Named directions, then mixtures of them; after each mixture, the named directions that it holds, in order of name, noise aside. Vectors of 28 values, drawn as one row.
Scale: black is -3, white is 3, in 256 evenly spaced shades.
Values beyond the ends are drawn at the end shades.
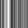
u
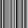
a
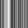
u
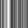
u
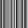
a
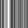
u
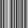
a, u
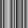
a, u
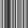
a, u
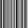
a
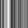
u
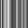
a, u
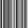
a, u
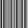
a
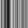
u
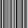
a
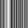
a, u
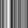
u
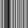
a, u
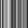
a, u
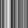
u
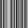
a, u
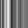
u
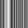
a, u
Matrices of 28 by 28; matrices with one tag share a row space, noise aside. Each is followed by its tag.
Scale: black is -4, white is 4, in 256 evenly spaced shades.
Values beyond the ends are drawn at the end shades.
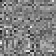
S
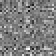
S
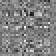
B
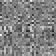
S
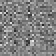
S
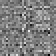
B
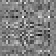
B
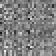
S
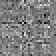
B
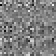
S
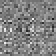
S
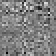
B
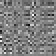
S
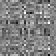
B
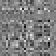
B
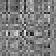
B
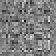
B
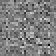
B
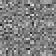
S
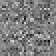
B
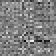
B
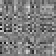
S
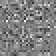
B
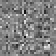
B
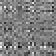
S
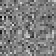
S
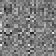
S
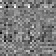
S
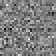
S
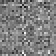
B
